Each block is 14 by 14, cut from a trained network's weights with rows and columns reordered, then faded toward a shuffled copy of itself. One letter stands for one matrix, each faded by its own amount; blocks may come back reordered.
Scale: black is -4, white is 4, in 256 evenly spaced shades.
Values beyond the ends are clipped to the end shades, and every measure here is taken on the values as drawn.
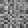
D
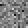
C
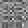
D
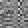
D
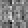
D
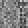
D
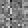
D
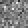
C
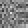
D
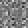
D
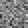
C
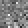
C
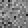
C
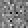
C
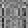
D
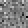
C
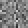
D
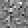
C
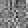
D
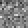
C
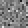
C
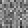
D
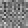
D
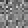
D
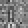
D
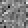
C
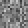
D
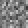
D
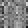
D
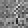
D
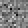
C
